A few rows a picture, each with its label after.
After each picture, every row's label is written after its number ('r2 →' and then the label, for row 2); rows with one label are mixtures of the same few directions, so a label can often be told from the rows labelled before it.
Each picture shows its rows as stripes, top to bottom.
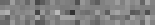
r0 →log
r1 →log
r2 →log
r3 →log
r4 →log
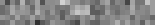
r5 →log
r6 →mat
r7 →mat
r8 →mat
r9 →log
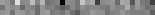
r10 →mat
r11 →log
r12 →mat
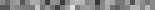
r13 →mat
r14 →log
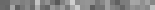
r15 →log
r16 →mat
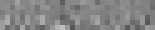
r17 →mat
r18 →mat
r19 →log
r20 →log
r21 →log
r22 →log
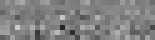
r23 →mat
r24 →log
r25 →log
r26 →mat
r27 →log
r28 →mat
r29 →log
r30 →log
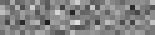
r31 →mat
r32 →mat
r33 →log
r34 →log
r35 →mat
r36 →mat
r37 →log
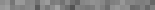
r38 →mat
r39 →log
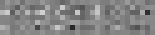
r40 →log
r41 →mat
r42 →log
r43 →mat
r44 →log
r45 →log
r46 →log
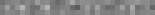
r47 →log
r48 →mat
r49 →mat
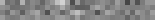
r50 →log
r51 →mat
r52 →mat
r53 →log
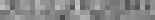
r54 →log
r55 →log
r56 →mat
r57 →mat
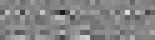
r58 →mat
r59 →mat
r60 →log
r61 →log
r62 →log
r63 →mat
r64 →mat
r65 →mat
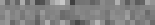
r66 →log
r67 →log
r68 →log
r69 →log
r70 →mat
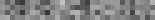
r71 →mat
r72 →mat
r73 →mat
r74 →log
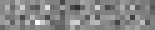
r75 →mat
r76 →mat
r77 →mat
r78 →mat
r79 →log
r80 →log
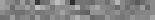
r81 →log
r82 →log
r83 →mat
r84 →mat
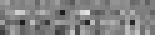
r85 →log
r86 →log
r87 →mat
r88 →log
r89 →mat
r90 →log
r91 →log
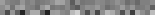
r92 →log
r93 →mat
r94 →mat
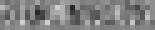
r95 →log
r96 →log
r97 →log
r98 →log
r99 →mat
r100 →mat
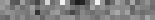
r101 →mat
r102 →mat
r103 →log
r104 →log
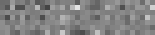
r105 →log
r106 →mat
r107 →mat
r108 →log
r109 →log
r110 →mat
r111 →mat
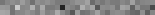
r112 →mat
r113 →mat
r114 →log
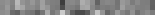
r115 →mat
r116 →mat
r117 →mat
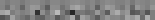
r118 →mat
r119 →mat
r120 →log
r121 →log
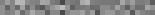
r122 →mat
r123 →log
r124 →mat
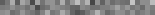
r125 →mat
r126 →log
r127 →mat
